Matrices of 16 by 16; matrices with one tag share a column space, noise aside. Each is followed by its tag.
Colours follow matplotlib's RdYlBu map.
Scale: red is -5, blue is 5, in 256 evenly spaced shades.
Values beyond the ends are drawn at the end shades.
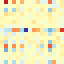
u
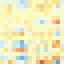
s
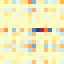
u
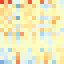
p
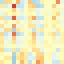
p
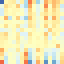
p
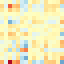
s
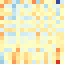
p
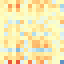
s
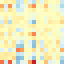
s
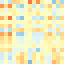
p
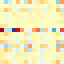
u
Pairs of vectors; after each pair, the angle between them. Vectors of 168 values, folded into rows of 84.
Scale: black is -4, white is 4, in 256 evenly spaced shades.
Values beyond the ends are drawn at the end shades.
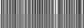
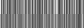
nearly parallel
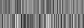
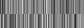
orthogonal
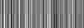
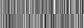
orthogonal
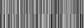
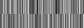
partly aligned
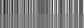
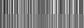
nearly parallel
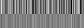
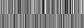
partly opposed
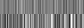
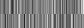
partly aligned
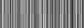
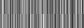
nearly parallel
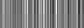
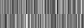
partly aligned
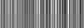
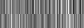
partly aligned
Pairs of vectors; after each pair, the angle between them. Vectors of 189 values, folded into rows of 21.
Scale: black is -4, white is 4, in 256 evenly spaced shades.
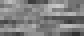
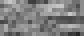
nearly parallel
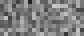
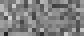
nearly opposite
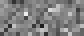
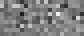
orthogonal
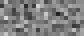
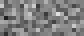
nearly opposite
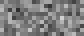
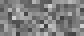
nearly opposite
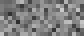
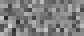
partly aligned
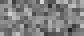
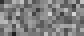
orthogonal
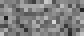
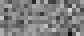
partly aligned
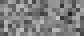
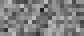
orthogonal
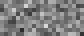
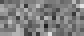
partly opposed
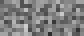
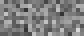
nearly opposite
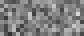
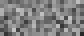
partly aligned
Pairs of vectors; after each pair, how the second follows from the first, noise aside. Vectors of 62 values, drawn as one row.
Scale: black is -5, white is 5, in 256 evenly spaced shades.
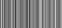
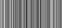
wrapped around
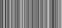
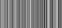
shuffled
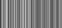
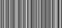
shuffled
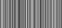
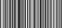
scaled up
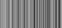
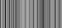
shuffled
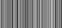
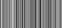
wrapped around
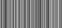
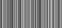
wrapped around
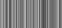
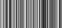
scaled up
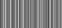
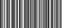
scaled up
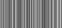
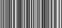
scaled up
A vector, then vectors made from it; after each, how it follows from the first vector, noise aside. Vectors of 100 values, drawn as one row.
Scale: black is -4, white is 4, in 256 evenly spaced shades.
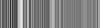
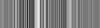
wrapped around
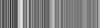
copied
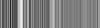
copied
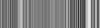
wrapped around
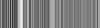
copied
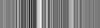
wrapped around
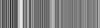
copied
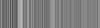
shrunk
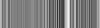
wrapped around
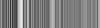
copied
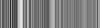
copied
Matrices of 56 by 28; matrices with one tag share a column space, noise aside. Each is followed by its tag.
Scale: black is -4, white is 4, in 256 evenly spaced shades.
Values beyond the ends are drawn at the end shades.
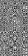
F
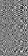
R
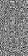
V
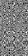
F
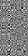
R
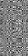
V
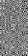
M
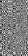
M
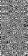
M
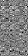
R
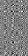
M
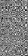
R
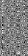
M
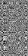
F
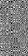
V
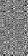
M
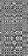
F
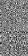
F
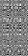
R
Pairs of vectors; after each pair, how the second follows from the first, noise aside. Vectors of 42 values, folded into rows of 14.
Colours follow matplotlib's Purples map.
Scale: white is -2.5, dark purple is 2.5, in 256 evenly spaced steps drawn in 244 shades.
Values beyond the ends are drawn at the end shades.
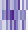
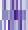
reversed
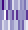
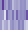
shrunk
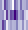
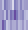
shrunk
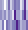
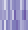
shrunk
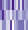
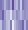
shrunk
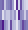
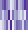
reversed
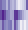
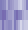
shrunk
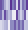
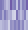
shrunk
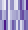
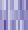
shrunk
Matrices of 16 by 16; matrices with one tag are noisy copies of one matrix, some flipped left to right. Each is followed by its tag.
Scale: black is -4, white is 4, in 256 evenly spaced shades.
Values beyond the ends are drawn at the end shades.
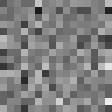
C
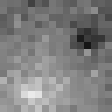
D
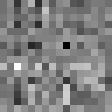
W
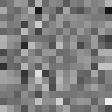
C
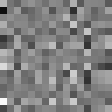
C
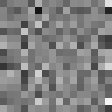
C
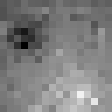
D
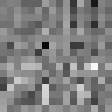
W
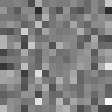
C
